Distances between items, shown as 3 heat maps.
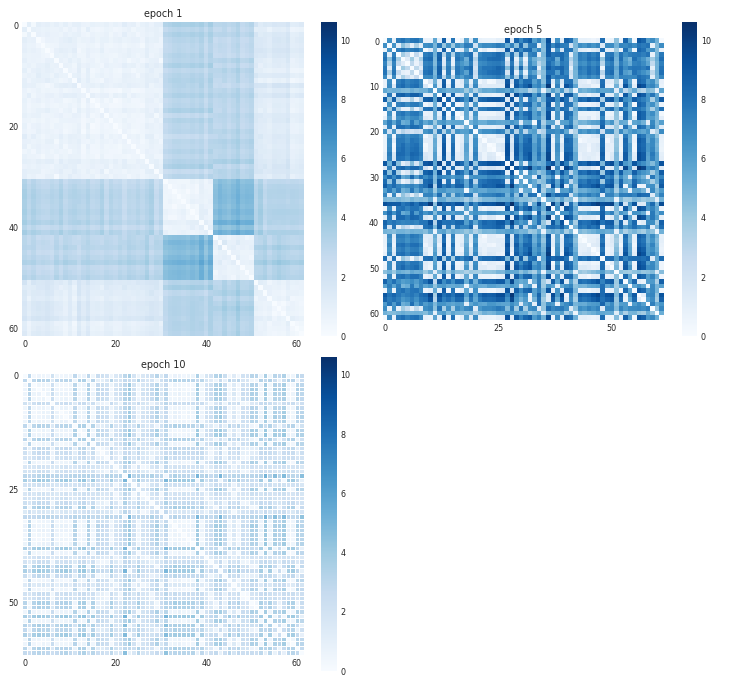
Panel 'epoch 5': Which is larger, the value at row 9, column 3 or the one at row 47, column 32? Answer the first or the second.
the second
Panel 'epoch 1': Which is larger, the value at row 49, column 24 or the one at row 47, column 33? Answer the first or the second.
the second
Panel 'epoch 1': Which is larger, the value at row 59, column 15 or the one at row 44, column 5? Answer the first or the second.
the second
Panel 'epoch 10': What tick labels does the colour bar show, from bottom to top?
0, 2, 4, 6, 8, 10
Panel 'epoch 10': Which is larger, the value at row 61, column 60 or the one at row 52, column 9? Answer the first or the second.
the first
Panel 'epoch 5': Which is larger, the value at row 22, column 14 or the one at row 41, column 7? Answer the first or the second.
the second
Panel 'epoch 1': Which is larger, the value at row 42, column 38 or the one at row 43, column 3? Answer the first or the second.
the first
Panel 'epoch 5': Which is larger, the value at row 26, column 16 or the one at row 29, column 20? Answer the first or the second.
the second
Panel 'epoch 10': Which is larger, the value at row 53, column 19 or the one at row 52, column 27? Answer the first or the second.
the first
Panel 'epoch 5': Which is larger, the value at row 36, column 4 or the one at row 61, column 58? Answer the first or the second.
the first
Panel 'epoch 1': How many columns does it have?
62
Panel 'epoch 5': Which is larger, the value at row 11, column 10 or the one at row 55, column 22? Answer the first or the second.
the first
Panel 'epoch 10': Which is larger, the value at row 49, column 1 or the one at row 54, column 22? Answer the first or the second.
the second
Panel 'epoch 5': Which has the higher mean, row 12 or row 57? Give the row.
57
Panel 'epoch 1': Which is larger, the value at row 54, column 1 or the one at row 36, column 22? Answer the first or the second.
the second
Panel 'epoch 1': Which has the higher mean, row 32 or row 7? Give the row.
32
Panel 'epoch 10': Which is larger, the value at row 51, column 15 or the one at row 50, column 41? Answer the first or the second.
the first
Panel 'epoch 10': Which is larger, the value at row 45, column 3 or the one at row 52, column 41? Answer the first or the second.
the second
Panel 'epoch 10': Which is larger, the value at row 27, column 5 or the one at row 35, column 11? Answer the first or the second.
the second
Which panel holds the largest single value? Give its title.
epoch 5
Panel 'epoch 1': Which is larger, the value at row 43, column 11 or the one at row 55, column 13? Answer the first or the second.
the first
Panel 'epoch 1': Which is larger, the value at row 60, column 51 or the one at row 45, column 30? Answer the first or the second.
the second
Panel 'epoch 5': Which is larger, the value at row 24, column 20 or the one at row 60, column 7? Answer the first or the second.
the first
